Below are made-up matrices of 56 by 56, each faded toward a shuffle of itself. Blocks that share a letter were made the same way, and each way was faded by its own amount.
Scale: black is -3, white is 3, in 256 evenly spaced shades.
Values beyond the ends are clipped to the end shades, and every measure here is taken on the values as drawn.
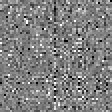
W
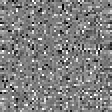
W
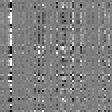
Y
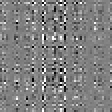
Y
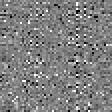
W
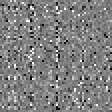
W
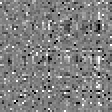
W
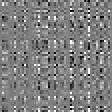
Y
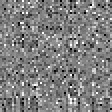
W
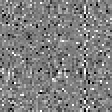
W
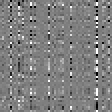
Y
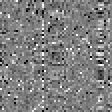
W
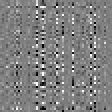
Y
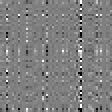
Y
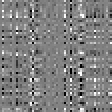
Y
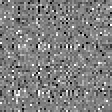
W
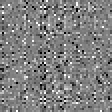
W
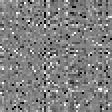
W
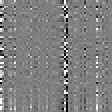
Y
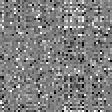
W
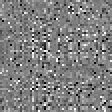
W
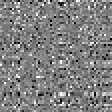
W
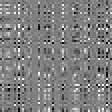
Y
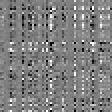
Y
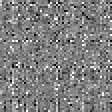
W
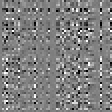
Y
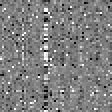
W
